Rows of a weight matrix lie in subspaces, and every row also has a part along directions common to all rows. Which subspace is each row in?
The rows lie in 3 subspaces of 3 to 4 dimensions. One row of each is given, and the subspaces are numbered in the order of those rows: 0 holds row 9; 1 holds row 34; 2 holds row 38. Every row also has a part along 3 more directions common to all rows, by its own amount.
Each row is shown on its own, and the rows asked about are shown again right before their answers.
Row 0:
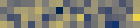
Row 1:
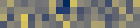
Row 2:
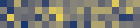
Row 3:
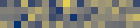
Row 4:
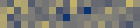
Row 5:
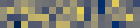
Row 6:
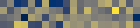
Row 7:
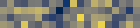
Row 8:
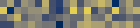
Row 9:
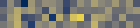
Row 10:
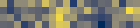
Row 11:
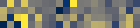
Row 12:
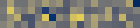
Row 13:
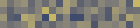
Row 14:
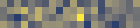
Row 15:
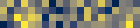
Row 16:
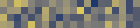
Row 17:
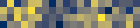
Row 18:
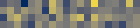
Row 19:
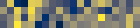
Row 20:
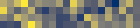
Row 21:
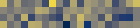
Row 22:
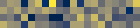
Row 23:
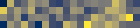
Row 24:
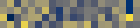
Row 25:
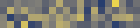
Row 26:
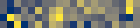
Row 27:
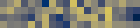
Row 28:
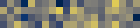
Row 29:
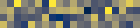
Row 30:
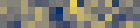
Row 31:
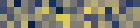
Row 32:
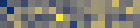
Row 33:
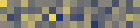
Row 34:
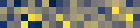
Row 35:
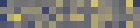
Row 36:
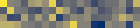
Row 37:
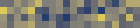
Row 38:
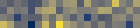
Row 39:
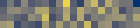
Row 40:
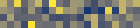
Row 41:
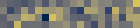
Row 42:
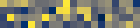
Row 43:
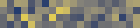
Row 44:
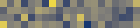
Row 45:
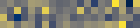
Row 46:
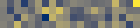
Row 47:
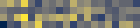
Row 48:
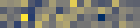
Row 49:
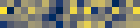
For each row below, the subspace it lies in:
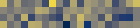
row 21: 1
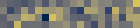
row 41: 0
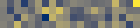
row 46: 0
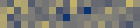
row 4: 2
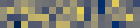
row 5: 1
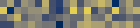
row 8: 1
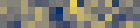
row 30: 1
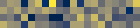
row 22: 1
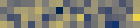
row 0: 1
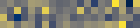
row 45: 0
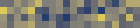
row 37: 2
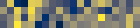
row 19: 2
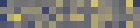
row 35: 0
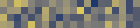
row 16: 0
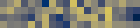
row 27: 1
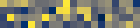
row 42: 2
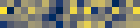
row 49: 1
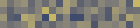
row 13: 0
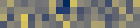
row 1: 2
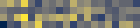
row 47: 2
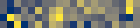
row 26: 0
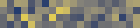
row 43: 0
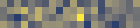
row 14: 1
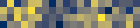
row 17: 2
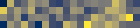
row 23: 1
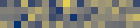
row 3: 2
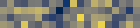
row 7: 1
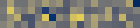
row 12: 0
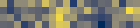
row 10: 1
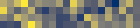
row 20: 2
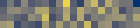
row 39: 2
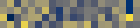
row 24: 0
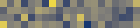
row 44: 1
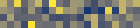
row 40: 2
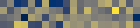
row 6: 1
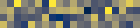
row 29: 2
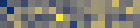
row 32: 0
